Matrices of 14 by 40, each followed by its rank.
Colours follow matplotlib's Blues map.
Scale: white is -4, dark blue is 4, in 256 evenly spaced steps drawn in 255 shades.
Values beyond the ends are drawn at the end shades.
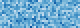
full rank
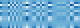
one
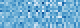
three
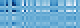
one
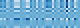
one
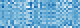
three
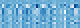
two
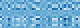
two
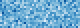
full rank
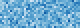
full rank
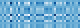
one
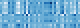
two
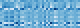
two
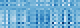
two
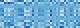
two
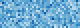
full rank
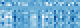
three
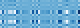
one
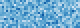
full rank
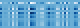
one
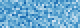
full rank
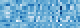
three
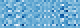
three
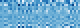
three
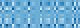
one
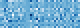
three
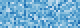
full rank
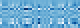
two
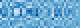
three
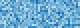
full rank
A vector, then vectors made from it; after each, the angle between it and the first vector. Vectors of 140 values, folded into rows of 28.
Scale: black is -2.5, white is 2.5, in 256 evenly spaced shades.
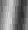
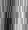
nearly opposite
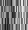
partly opposed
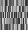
orthogonal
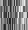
partly opposed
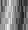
nearly parallel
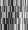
partly opposed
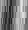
nearly opposite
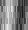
nearly parallel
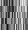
partly opposed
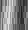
nearly parallel
